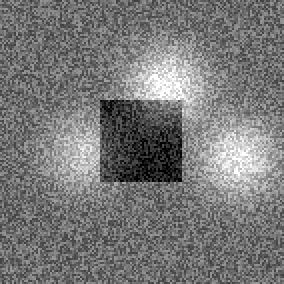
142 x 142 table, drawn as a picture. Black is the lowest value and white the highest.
In the centre lies a patch that is lower than the rest. Overall the values sit about 50% of the way up the scale. The ninth with the lowest average is the centre. Three bumps rise from the field.
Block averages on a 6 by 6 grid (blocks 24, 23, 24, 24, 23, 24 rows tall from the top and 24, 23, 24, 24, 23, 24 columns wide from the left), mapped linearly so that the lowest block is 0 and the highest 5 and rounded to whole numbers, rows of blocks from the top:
2 2 2 2 2 2 / 2 2 3 5 3 2 / 2 3 1 2 3 3 / 2 4 1 0 4 4 / 2 2 2 2 2 2 / 2 2 2 2 2 2
